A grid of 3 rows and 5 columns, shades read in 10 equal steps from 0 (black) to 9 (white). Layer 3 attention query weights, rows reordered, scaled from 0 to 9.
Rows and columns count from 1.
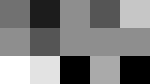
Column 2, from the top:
1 3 8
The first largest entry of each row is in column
5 1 1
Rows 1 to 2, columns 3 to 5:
5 3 7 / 5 5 5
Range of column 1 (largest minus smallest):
5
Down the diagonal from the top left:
4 3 0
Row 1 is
4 1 5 3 7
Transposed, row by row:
4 5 9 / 1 3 8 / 5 5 0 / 3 5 6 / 7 5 0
